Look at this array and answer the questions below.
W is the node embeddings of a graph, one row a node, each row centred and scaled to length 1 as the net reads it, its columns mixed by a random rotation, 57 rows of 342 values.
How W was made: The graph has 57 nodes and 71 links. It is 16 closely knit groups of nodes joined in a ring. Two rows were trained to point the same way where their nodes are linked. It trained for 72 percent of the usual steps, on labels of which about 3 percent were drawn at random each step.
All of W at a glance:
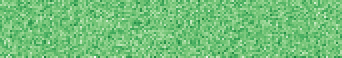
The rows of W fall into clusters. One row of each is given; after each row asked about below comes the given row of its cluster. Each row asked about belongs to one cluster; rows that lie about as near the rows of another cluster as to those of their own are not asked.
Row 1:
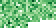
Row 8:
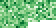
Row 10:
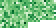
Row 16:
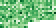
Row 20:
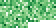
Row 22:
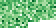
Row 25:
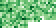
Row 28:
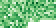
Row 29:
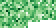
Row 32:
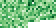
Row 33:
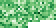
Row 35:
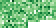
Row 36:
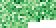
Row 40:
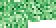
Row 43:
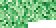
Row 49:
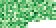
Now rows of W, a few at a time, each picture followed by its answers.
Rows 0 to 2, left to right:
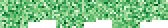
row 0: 10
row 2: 49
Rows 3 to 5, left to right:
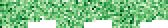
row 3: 25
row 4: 32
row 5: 10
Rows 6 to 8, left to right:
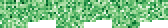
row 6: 16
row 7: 32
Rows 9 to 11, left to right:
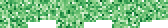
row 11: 22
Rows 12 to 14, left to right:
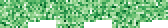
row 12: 20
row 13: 35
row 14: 10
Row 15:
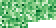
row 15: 22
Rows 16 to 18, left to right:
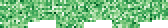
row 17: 20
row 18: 36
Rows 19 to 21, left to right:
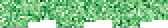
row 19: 36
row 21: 29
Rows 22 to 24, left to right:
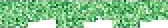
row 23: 25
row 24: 35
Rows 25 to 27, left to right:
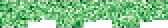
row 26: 8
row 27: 40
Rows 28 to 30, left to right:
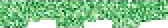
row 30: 16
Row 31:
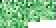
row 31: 28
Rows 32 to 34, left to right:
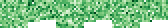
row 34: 1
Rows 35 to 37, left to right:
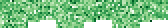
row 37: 1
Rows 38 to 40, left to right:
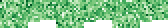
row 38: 28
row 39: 33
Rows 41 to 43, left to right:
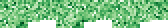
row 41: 8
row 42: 8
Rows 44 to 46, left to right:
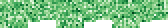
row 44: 40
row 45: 35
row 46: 16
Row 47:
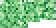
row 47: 43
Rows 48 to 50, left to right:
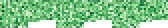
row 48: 29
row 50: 32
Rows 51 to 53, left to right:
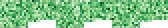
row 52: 43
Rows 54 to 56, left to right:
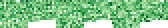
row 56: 33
